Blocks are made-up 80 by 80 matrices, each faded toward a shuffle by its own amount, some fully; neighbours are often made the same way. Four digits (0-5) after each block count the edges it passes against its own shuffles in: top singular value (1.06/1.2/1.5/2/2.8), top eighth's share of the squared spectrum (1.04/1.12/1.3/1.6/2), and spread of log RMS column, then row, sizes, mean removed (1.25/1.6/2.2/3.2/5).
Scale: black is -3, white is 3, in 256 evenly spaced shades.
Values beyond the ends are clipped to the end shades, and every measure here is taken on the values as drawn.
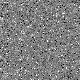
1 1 1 0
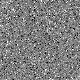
1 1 1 0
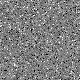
0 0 0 0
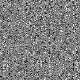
3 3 3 0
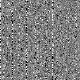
2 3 3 0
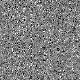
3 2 2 0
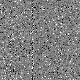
2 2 2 0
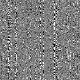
3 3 4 0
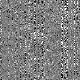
3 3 4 0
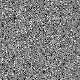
2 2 2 0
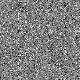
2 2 2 0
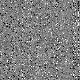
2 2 2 0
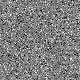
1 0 0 0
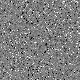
0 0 0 0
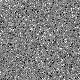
0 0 0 0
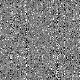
2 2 3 0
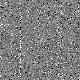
2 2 2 0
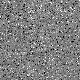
3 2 0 0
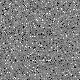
3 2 0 1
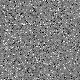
2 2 0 0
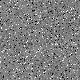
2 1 0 0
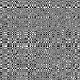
5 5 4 4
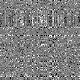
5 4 2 3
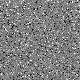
1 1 0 0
